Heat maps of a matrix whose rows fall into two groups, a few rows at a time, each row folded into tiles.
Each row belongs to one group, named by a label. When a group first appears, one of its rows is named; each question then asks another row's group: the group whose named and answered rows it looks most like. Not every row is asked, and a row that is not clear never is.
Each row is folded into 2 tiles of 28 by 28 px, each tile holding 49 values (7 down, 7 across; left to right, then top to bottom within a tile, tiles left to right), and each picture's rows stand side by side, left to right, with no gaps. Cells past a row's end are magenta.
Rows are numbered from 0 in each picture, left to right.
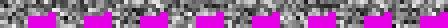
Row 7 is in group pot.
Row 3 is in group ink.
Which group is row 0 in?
ink
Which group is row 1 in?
ink
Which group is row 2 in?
pot
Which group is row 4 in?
pot
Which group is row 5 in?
ink
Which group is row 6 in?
pot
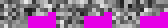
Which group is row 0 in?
pot
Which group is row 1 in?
pot
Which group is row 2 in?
ink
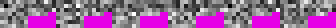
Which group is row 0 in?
ink
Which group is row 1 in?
pot
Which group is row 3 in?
ink
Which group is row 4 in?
ink
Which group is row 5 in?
pot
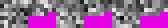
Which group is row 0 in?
pot
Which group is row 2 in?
ink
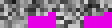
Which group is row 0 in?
pot
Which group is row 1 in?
pot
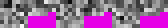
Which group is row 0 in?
ink
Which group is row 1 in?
pot
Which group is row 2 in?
ink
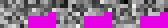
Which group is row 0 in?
ink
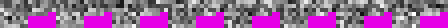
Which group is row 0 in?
ink
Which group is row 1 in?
ink
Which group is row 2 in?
ink
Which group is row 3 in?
pot
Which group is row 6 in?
pot
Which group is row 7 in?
ink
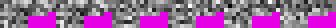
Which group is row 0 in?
pot
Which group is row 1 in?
pot
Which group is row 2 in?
pot
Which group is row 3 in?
pot
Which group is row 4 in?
ink
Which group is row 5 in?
ink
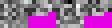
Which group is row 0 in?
pot
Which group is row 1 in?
pot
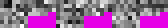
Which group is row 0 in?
ink
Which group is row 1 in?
pot
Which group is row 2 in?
ink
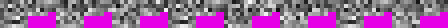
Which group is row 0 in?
pot
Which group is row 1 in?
ink
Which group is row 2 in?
ink
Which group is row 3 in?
pot
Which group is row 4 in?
pot
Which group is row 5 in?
ink
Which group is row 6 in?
pot
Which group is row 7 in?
ink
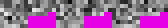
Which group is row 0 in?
ink
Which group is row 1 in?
pot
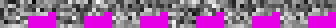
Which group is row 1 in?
pot
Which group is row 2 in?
ink
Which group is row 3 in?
pot
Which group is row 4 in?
ink
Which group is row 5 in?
ink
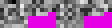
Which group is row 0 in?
pot
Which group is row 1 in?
pot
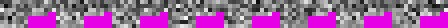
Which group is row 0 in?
ink
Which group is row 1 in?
ink
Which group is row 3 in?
pot
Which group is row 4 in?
pot
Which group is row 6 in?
ink
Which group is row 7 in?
ink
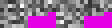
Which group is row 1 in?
pot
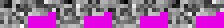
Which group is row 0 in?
ink
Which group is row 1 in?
pot
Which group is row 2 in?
pot
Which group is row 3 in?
ink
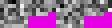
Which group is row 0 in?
pot
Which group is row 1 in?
ink
